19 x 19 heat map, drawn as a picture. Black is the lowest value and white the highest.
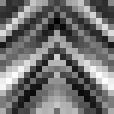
The left and right halves mirror each other. The ninth with the lowest average is the top middle. The bottom middle is the smoothest part. There is no overall slope.
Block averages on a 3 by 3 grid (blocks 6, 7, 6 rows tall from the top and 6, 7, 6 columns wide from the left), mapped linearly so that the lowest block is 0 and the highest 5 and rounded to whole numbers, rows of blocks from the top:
303 | 535 | 252
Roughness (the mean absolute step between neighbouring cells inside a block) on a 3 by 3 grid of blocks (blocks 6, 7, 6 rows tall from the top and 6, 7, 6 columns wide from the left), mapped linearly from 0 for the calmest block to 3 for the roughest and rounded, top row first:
222 | 131 | 202
